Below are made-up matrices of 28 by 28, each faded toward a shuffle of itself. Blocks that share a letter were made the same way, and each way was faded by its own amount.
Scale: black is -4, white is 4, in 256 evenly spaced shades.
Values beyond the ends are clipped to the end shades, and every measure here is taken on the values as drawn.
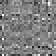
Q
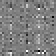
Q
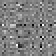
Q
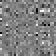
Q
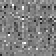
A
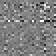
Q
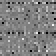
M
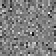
A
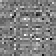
M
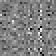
M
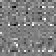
Q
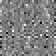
M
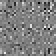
M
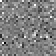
A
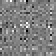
Q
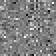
A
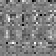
Q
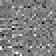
A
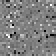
A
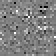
A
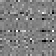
Q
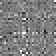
Q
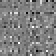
Q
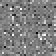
A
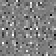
A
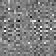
M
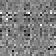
M
